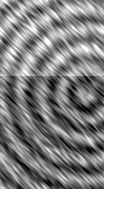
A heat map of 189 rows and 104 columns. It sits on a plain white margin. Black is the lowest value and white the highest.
The top part is higher, up to a seam about 40% of the way down. Rings spread out from the middle right. On average the colour sits 50% of the way up the scale. The histogram is bell-shaped.
